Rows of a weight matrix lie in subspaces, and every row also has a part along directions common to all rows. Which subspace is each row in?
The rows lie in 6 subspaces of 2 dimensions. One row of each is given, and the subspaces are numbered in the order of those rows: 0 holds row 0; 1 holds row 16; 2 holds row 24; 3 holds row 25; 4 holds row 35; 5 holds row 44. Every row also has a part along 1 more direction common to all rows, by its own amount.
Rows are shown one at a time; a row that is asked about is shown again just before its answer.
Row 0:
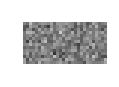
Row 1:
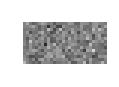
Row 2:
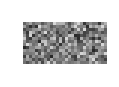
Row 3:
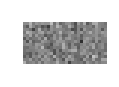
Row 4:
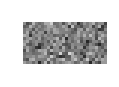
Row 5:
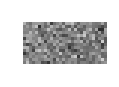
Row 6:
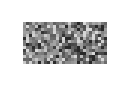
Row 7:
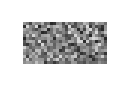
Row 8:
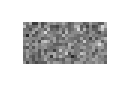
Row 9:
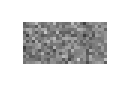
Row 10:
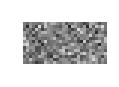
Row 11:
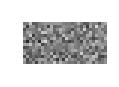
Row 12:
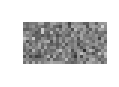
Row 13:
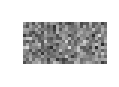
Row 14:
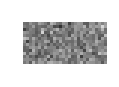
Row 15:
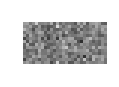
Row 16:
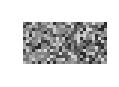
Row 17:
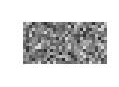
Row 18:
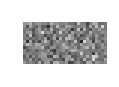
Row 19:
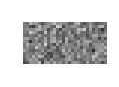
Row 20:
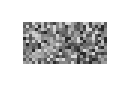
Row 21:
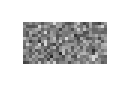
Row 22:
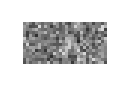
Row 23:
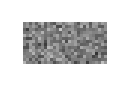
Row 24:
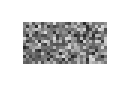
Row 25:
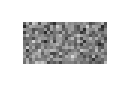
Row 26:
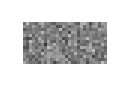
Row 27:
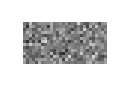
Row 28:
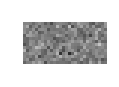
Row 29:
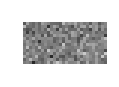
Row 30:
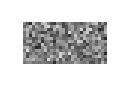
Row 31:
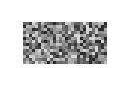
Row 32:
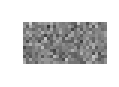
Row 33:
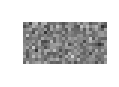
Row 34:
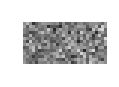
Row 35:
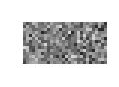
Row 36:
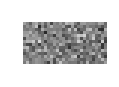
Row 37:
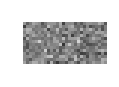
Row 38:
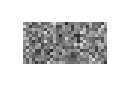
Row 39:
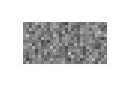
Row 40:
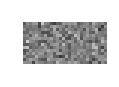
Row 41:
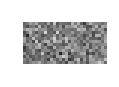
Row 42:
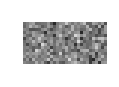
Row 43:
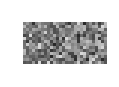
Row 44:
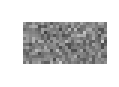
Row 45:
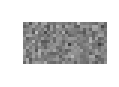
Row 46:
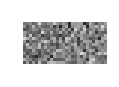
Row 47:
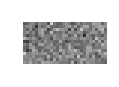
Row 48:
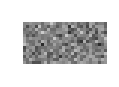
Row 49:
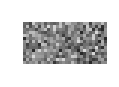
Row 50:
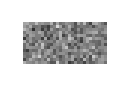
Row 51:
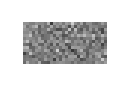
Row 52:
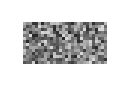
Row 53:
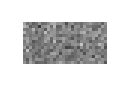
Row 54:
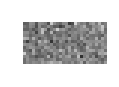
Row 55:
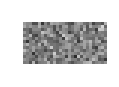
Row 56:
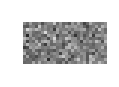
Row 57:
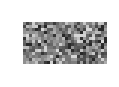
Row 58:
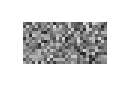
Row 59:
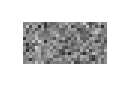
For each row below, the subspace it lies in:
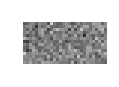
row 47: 5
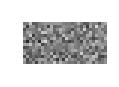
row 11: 0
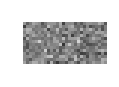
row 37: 2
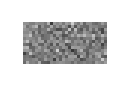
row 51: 5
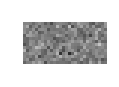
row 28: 1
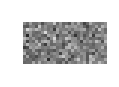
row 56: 2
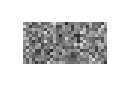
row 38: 3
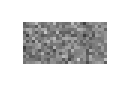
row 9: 2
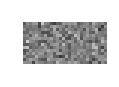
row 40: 2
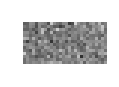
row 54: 5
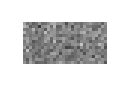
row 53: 3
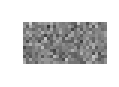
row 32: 0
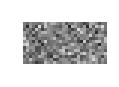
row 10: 1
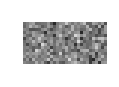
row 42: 3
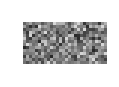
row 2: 4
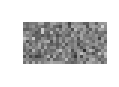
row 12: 5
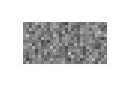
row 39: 3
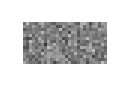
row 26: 4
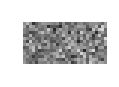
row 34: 4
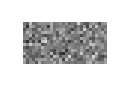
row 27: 0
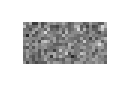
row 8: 3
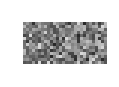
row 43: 1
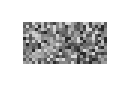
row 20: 4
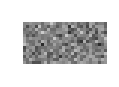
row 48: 1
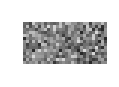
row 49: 4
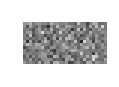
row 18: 0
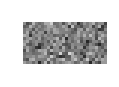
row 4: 1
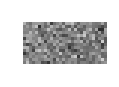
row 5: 5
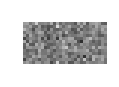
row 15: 0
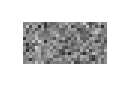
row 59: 1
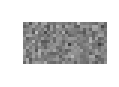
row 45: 3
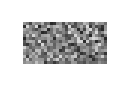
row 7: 1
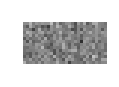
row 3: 0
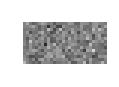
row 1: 4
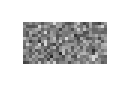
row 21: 4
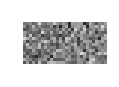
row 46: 5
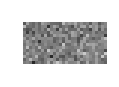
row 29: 2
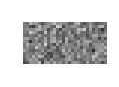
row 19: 4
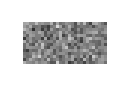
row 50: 0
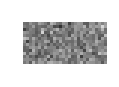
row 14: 5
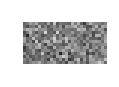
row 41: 2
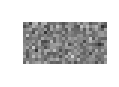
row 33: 3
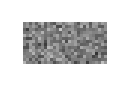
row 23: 4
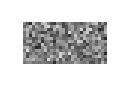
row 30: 1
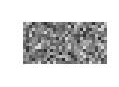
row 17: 1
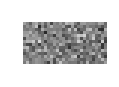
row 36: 5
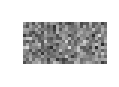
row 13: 4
